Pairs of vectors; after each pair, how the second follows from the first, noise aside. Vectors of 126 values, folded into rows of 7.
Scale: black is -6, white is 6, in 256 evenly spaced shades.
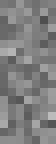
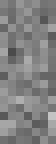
sign-scrambled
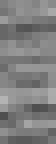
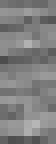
wrapped around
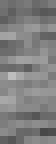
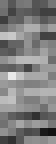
scaled up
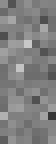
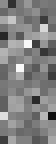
scaled up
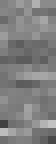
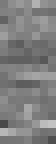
copied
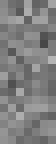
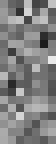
scaled up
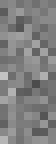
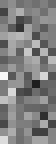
scaled up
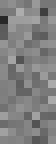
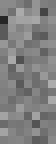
copied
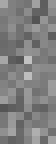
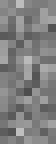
wrapped around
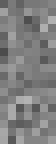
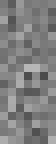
wrapped around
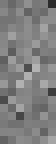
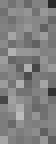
sign-scrambled
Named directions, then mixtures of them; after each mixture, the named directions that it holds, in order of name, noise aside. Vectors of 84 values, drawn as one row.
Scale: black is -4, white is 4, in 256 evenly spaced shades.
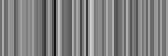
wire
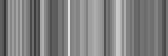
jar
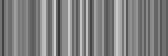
jar, wire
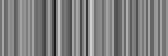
wire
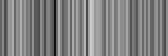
jar, wire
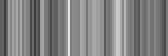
jar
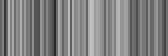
jar, wire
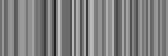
wire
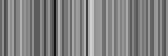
jar, wire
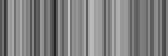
jar, wire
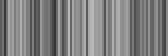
jar, wire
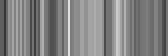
jar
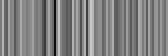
wire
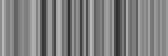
jar, wire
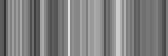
jar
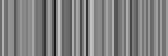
wire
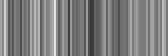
jar, wire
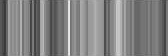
jar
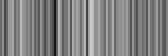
jar, wire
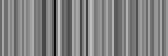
wire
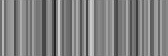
wire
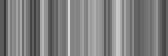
jar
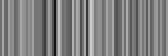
wire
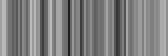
jar, wire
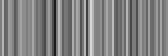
wire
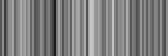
jar, wire
